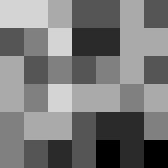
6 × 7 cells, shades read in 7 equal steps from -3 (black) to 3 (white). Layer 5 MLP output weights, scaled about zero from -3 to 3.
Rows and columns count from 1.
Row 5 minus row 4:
-1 1 -1 -2 -3 -2 -1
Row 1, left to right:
2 2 1 -1 -1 1 -1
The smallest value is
-3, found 2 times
